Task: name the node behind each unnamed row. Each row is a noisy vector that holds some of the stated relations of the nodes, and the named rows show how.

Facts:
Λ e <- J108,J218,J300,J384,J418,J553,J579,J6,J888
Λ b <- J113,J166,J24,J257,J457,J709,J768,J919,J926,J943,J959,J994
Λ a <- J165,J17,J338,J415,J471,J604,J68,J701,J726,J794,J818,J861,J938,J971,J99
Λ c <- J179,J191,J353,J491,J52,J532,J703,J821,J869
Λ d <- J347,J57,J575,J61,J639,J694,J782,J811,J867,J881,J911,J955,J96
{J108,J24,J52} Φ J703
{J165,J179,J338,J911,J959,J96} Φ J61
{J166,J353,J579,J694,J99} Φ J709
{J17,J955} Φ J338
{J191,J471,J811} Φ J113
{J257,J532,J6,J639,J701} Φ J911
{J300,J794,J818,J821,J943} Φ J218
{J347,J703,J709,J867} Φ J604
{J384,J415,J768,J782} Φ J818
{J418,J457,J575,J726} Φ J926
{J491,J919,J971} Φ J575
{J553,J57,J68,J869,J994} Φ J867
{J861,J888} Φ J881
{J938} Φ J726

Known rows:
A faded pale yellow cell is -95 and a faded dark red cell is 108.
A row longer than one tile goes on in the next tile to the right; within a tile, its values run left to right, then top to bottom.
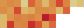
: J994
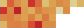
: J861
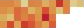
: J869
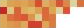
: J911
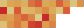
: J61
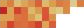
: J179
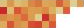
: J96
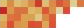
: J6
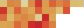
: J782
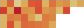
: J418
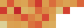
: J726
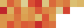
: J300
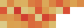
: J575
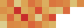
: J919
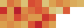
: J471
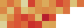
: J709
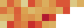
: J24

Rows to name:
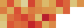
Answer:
J166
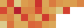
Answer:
J938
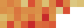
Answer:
J553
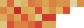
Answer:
J457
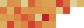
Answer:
J347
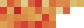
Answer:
J794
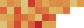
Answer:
J113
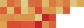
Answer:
J943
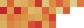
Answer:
J701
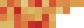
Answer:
J818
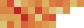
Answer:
J491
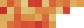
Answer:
J218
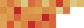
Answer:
J68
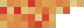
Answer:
J881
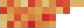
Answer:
J108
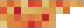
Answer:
J604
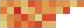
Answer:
J926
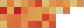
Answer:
J165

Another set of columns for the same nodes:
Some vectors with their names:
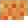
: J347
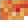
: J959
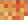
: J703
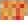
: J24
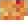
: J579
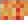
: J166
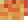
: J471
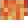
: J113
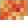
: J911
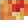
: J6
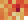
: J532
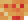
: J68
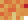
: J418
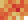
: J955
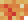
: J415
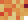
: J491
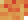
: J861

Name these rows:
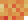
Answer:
J694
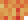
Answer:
J709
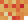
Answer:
J869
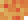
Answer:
J604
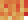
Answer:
J191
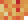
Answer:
J353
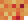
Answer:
J994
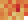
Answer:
J179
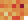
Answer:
J553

